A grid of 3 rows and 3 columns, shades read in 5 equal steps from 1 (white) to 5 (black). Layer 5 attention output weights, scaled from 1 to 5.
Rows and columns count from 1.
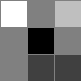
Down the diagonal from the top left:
1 5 4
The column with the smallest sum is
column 1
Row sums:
6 11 11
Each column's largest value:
3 5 4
